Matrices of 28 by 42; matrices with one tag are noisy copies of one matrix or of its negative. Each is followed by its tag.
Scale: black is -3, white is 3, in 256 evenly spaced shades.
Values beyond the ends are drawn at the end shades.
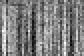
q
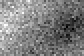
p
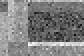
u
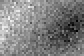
p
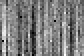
q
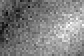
p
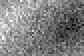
p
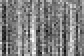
q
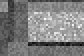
u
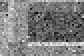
u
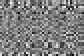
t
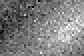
p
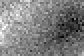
p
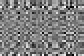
t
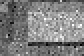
u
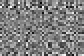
t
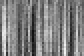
q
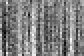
q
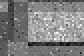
u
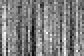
q
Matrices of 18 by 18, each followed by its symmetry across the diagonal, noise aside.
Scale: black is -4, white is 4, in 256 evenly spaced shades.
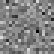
neither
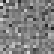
antisymmetric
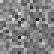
symmetric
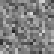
antisymmetric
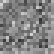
symmetric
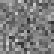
neither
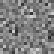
antisymmetric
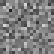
symmetric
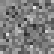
symmetric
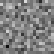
neither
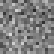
antisymmetric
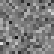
neither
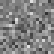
neither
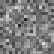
symmetric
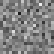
neither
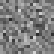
antisymmetric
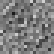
symmetric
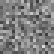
antisymmetric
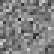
symmetric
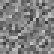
symmetric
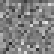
neither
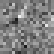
antisymmetric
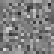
antisymmetric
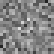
symmetric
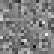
antisymmetric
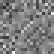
symmetric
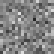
neither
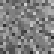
antisymmetric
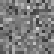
neither
